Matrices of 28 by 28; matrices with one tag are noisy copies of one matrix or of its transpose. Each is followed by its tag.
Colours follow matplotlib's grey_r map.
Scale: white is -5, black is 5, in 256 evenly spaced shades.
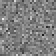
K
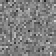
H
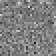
K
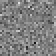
K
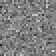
H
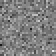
H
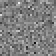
K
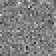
K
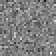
H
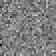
H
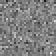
H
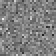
K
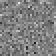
K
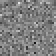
K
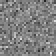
H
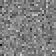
H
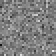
H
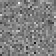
K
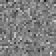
H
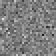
K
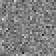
K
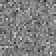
H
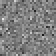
K
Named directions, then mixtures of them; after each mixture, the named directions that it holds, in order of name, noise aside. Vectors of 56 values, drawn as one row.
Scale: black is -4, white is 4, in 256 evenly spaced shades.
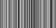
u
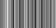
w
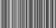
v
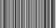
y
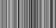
u, v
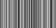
u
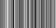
w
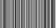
y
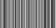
y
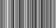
w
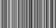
u, v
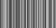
u, v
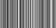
u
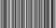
v, y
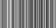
v, w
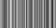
v, y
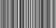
u, w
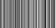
v, y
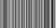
v, y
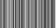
w, y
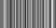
v, y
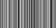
u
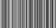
v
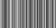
v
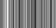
u, w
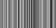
u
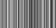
u, v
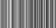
v, w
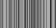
u, y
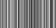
u, v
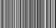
v, y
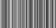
v
